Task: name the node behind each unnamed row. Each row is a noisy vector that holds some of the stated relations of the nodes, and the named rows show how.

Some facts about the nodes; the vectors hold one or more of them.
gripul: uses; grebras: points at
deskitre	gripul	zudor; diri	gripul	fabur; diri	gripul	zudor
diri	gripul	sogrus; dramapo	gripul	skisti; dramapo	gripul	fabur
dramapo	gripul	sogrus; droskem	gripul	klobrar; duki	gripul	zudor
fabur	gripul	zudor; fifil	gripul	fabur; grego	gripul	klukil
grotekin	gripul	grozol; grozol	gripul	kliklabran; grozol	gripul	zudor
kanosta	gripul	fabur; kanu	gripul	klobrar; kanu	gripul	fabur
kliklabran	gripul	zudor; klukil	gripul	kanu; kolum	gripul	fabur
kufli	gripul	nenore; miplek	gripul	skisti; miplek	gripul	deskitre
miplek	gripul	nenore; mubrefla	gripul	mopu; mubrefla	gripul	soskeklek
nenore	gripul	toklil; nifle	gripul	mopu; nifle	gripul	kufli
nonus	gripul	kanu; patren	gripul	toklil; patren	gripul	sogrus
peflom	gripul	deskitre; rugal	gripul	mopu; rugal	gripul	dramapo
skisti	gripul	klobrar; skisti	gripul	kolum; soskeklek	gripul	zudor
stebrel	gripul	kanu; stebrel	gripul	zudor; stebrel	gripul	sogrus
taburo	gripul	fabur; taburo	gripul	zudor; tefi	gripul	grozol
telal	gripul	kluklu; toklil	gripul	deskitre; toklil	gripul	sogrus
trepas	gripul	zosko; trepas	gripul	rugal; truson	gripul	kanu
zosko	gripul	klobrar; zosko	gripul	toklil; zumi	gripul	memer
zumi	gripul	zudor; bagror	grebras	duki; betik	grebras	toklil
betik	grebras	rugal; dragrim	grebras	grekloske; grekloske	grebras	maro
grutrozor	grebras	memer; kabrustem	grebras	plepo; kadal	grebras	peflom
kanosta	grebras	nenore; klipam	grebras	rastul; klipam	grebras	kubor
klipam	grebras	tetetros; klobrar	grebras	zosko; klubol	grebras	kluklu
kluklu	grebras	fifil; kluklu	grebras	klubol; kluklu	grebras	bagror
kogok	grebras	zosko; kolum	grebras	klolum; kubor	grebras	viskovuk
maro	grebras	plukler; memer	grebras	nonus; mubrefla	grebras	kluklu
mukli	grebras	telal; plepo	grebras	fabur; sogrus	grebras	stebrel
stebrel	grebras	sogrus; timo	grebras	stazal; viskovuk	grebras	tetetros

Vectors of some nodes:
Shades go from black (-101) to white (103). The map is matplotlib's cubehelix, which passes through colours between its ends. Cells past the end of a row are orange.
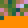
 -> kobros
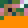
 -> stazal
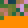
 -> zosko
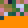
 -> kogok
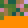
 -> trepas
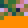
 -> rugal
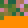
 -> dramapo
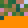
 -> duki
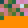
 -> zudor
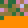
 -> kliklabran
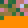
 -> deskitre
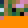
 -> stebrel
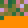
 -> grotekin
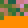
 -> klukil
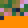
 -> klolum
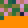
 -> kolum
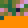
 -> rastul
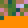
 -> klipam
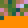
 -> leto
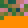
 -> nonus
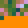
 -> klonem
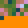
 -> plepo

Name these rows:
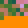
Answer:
kanu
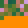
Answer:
diri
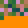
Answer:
kanosta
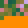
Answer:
patren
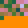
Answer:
fabur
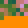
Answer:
skisti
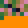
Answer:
nenore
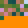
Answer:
mubrefla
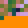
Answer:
telal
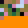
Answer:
sogrus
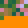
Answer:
kufli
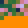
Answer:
toklil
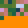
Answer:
betik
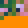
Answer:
peflom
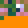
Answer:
kadal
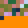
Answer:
kluklu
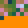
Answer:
kabrustem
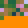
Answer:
nifle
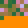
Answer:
soskeklek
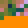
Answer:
plukler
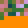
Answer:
dragrim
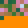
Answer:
memer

